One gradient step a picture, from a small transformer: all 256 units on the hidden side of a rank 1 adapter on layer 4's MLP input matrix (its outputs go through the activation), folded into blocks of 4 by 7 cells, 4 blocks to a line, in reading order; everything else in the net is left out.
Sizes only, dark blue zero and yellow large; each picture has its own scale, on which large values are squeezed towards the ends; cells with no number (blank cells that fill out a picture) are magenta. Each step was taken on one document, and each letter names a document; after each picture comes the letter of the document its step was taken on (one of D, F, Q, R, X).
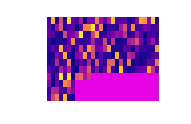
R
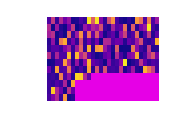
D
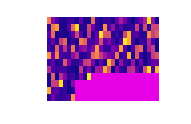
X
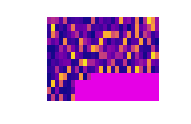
X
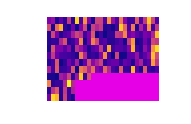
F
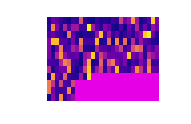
X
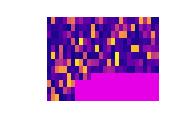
F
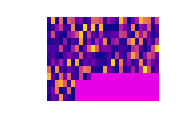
R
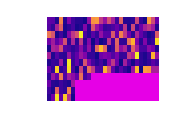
D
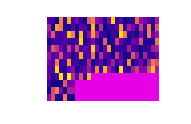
R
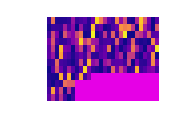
F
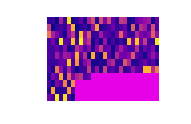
D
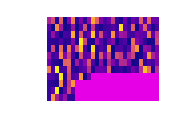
R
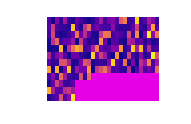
X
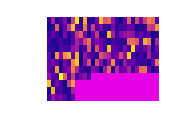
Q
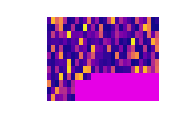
R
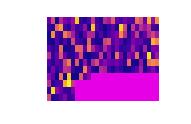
F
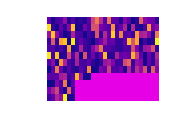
D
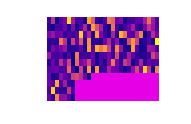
D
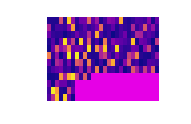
D
